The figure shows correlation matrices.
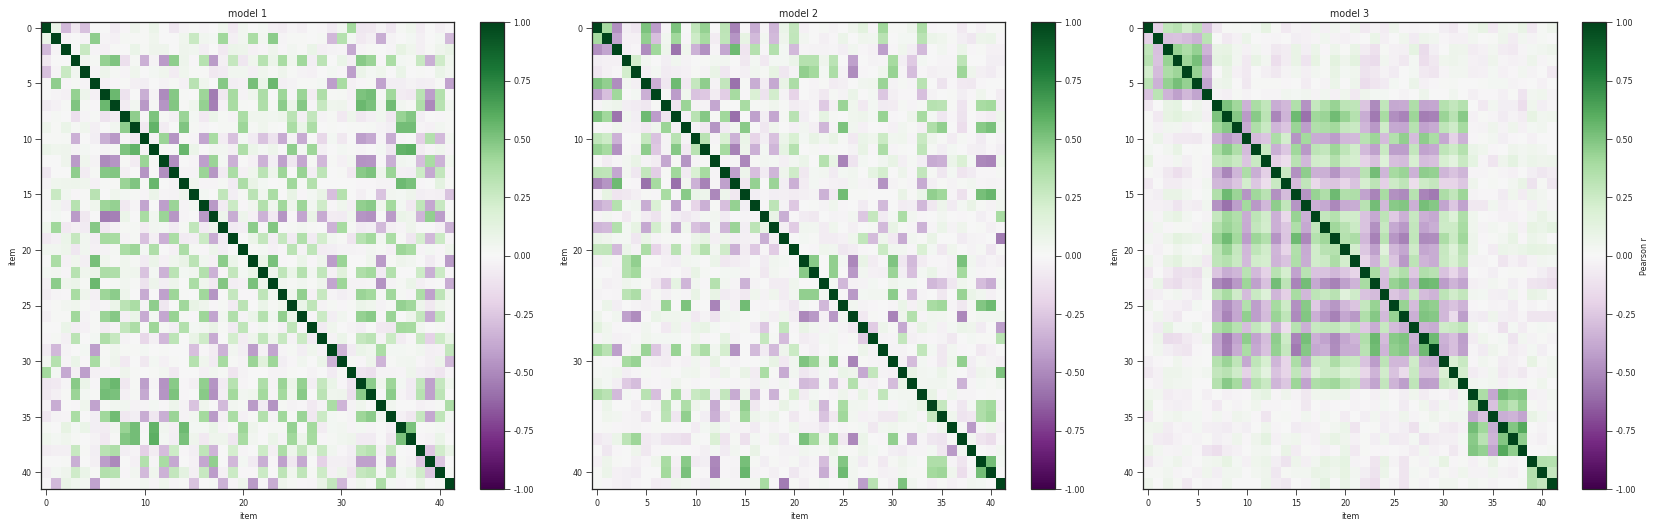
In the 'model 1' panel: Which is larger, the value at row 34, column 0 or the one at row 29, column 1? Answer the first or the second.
the first
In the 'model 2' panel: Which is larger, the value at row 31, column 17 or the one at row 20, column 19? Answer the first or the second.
the first
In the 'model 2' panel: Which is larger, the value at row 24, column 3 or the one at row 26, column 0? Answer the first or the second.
the first
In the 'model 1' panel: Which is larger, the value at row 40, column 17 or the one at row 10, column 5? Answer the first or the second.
the second
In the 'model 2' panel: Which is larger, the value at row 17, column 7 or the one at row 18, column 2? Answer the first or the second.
the second
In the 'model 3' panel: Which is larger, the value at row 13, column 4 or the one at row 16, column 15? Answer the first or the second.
the first
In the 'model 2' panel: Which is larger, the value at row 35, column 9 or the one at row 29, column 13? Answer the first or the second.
the first
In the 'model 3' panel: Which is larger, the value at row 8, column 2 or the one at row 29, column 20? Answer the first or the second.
the first
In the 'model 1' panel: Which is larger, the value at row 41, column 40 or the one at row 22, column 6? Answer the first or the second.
the second
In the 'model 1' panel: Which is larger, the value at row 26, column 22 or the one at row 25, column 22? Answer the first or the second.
the first
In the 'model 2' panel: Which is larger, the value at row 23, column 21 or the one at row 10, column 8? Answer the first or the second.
the second
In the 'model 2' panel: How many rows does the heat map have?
42
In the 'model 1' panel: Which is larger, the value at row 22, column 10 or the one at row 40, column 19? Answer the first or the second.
the second
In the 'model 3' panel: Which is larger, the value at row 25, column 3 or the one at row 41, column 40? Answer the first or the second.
the second
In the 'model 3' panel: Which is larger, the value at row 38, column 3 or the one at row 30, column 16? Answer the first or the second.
the first
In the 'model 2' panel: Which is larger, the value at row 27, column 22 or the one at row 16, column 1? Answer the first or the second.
the first
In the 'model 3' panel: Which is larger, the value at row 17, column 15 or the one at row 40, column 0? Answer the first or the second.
the first
